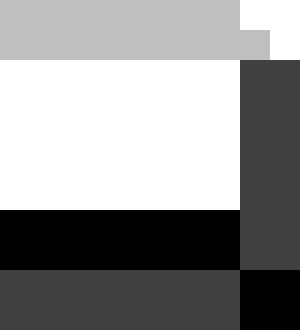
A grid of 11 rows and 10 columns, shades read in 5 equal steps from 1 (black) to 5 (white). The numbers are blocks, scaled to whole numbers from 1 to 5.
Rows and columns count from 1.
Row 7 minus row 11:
3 3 3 3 3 3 3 3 1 1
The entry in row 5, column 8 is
5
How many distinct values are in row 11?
2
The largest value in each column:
5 5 5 5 5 5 5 5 5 5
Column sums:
39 39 39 39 39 39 39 39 25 26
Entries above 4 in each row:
2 1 8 8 8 8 8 0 0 0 0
